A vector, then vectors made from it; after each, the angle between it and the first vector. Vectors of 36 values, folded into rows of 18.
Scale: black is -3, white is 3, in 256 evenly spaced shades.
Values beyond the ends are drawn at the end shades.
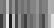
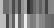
partly opposed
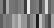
orthogonal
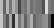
partly opposed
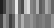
orthogonal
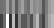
nearly parallel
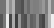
nearly parallel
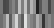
orthogonal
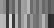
nearly opposite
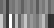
nearly opposite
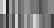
partly opposed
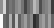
partly opposed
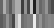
orthogonal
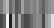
nearly parallel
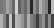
partly opposed
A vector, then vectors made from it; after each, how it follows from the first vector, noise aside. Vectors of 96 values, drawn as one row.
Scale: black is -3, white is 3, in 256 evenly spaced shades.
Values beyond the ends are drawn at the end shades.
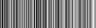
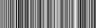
wrapped around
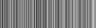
shrunk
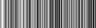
reversed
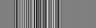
partly zeroed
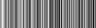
reversed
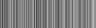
shrunk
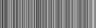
shrunk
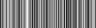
wrapped around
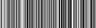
wrapped around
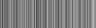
shrunk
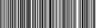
wrapped around
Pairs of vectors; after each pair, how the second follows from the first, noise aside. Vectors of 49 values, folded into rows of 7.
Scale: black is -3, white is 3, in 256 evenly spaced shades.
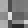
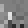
partly zeroed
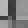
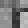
reversed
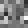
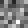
shuffled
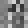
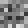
shuffled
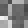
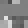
partly zeroed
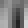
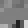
partly zeroed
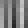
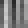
reversed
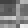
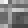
reversed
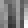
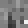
partly zeroed
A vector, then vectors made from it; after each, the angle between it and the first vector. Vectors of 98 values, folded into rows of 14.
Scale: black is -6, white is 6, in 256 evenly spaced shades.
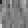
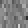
partly aligned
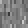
partly opposed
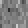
partly opposed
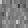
partly opposed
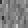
partly aligned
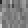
nearly parallel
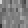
nearly opposite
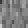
nearly parallel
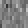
partly opposed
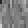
nearly parallel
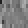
nearly parallel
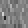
orthogonal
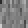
nearly parallel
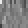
nearly opposite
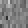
partly opposed
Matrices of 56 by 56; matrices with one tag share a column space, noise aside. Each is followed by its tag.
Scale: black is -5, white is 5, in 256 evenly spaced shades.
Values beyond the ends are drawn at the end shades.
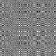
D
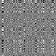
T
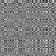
T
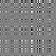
T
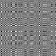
D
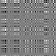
T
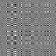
D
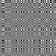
T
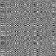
D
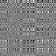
T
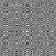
D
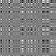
T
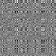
T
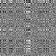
T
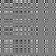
T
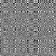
T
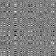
D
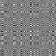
D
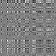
T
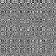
T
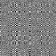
D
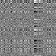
T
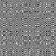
D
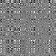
T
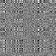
T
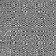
D
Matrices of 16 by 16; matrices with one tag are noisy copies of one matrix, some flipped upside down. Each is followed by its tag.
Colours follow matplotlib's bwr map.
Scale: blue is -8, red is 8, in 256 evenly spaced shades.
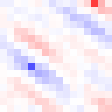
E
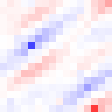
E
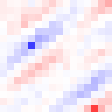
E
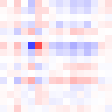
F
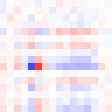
F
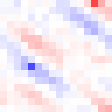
E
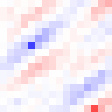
E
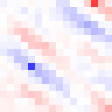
E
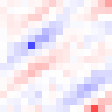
E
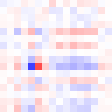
F
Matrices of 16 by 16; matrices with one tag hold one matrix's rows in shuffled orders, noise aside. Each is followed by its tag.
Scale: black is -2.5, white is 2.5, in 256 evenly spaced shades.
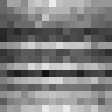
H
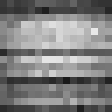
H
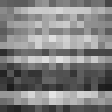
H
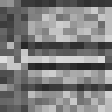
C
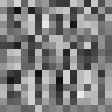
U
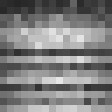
H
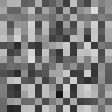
U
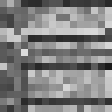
C
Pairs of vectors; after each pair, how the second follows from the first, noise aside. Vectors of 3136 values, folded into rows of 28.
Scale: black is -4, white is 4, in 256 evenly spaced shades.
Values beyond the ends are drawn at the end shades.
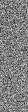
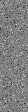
partly zeroed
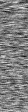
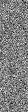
shuffled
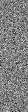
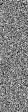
shuffled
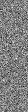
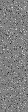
partly zeroed
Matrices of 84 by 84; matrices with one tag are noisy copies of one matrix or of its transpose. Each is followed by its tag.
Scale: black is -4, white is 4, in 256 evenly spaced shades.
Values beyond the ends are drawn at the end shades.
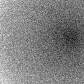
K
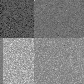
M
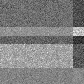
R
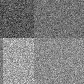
M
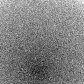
K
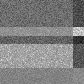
R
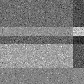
R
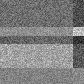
R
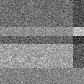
R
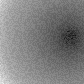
K
